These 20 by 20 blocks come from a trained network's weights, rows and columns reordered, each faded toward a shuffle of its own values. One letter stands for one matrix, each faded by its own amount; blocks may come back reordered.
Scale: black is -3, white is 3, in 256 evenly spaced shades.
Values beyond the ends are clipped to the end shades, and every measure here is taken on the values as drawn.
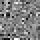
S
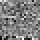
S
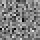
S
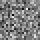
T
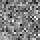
T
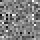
S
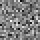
T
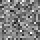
T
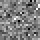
T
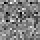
S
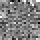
S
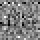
S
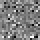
S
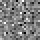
S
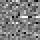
S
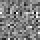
S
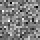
T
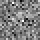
T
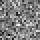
T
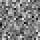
T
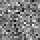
S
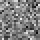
T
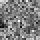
S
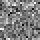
T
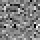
S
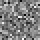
T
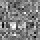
S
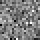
T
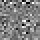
S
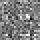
S
